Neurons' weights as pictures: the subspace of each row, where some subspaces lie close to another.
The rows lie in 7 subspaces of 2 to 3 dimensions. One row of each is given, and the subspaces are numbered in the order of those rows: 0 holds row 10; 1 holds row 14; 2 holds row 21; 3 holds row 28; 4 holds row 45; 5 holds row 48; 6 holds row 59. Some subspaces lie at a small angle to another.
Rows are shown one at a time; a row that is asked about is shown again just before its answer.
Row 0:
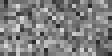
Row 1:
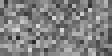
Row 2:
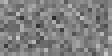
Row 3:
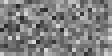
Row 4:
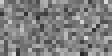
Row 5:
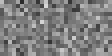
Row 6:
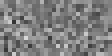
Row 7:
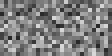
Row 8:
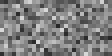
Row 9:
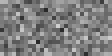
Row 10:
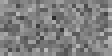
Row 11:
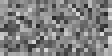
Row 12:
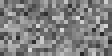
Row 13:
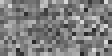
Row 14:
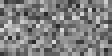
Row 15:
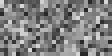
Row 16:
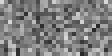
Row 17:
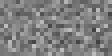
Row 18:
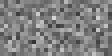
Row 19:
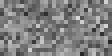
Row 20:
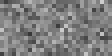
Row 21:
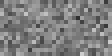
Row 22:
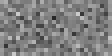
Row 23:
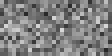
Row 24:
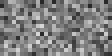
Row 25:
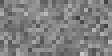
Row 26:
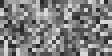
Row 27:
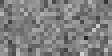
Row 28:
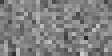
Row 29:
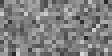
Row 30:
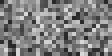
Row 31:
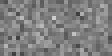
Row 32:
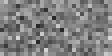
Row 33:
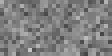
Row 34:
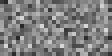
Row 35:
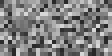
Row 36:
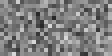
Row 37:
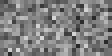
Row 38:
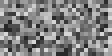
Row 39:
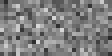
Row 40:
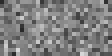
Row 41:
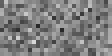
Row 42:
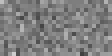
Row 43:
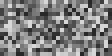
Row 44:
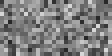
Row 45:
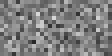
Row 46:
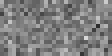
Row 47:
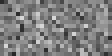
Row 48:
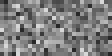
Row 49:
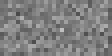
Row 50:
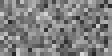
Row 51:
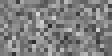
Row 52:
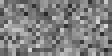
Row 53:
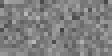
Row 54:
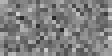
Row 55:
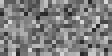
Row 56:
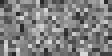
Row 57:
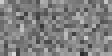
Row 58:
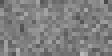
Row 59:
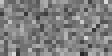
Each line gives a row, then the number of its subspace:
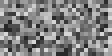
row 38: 0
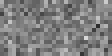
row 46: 3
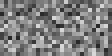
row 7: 4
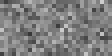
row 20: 5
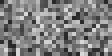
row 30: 3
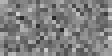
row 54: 0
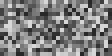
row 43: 0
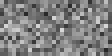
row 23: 1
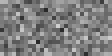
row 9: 1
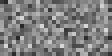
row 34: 4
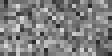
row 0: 5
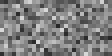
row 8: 1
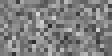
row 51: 4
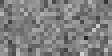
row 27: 3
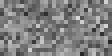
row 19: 2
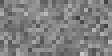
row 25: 2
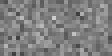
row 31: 3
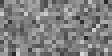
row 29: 6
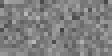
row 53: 5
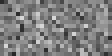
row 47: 6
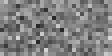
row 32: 1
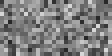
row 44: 3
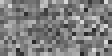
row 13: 0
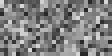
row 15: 5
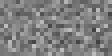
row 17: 4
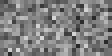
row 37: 0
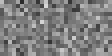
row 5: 3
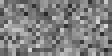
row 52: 1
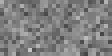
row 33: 5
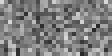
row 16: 3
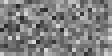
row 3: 1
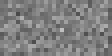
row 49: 0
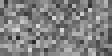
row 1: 5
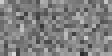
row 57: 6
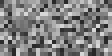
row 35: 4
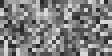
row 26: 1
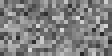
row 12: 2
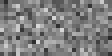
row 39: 5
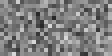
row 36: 4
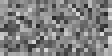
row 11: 0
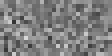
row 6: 0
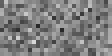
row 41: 5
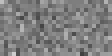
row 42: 6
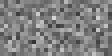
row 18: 4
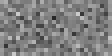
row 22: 3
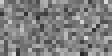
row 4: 6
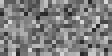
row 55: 6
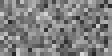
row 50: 4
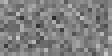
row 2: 6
